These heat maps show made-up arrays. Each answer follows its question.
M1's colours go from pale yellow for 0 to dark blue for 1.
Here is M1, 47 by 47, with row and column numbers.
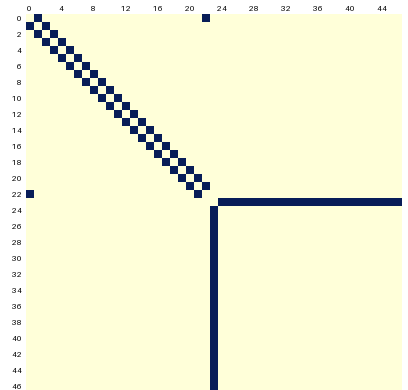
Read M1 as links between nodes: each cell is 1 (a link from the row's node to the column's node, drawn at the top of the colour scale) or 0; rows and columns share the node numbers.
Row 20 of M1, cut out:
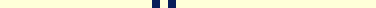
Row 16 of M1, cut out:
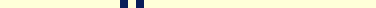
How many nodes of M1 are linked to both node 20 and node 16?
0
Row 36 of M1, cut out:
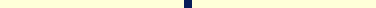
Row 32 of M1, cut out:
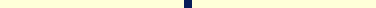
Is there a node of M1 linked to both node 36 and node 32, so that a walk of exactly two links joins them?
yes
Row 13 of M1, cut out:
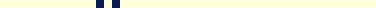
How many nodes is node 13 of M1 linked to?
2
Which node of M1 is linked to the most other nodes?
node 23
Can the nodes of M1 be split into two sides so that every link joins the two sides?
no
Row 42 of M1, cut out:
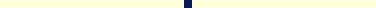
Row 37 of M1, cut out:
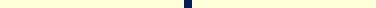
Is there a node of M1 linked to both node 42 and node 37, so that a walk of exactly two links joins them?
yes
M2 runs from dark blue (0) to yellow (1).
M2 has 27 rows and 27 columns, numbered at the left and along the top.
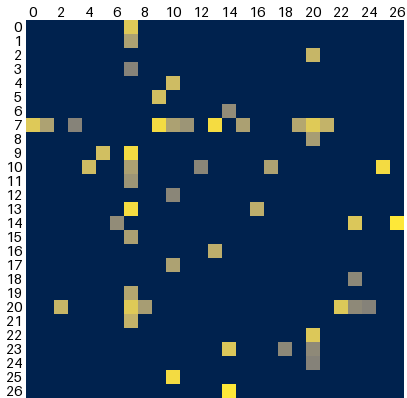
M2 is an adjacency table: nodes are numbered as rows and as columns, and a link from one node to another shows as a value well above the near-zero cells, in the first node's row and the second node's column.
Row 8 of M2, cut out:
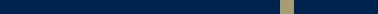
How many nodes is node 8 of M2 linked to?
1
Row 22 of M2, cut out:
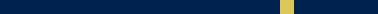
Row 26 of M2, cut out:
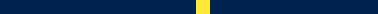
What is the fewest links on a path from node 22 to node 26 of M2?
4
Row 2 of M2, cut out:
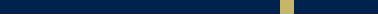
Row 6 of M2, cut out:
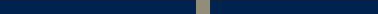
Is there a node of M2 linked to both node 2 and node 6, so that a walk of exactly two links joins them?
no
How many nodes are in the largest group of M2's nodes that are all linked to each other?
2
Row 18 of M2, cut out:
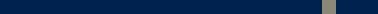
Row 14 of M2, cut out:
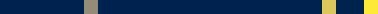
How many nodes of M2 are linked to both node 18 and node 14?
1
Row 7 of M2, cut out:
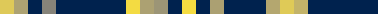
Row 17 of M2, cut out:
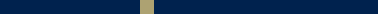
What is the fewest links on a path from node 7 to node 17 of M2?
2
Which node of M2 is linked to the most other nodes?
node 7
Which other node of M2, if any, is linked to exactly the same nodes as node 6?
node 26
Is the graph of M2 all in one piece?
yes
